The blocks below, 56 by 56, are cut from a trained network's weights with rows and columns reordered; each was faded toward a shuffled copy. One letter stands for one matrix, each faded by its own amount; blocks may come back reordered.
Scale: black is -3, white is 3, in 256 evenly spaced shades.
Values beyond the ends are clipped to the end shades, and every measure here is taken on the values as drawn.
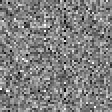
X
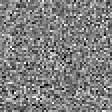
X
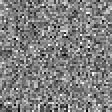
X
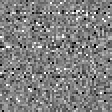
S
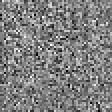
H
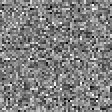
X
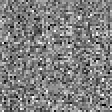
H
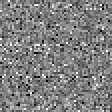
S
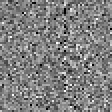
X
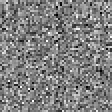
H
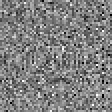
X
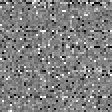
S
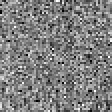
H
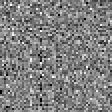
X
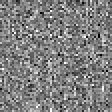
H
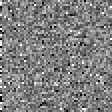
X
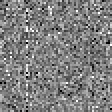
X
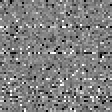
S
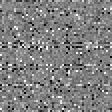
S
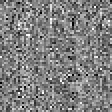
H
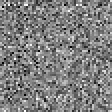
H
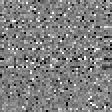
S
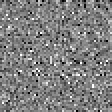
S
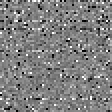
S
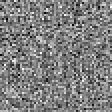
H
